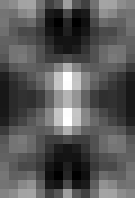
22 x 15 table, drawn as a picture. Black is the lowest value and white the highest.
Its left and right halves mirror each other, and so do its top and bottom. The centre is the roughest part. The ninth with the highest average is the centre. The texture is blotchy. There is no seam. No overall slope runs across the table.
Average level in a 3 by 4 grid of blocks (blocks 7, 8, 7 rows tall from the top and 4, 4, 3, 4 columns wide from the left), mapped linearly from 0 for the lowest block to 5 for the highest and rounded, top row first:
3003 / 0540 / 3003
